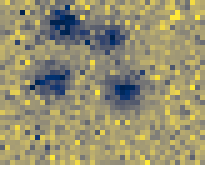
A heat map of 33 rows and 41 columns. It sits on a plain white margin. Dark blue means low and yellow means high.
Mirror symmetry: none. Dips: four. Odd rows or columns: none.
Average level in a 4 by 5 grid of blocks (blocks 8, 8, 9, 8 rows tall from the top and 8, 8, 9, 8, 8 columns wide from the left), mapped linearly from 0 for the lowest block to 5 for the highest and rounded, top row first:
40255 | 42244 | 43335 | 55555
